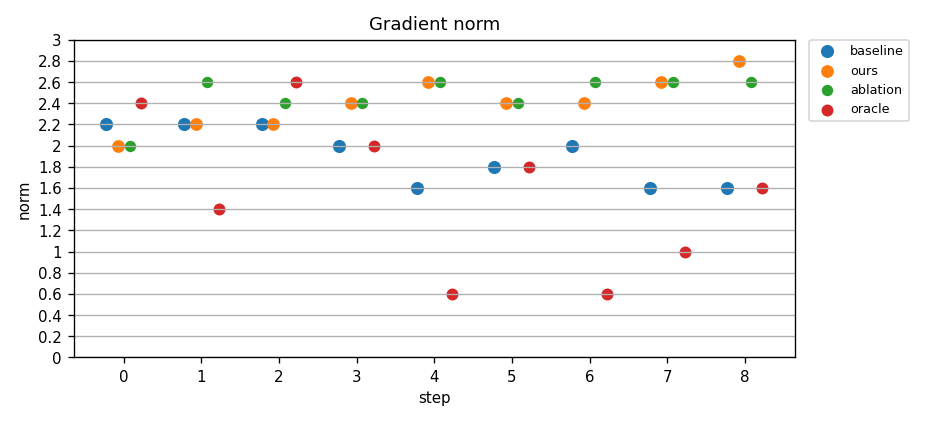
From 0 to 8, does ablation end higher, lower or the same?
higher
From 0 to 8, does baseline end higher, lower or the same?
lower
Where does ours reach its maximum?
8
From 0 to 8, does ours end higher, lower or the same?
higher
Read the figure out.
Title: Gradient norm
x-axis: step, ticks 0 1 2 3 4 5 6 7 8
y-axis: norm, ticks 0 0.2 0.4 0.6 0.8 1 1.2 1.4 1.6 1.8 2 2.2 2.4 2.6 2.8 3
Legend: baseline, ours, ablation, oracle
Values:
baseline: 2.2 2.2 2.2 2 1.6 1.8 2 1.6 1.6
ours: 2 2.2 2.2 2.4 2.6 2.4 2.4 2.6 2.8
ablation: 2 2.6 2.4 2.4 2.6 2.4 2.6 2.6 2.6
oracle: 2.4 1.4 2.6 2 0.6 1.8 0.6 1 1.6
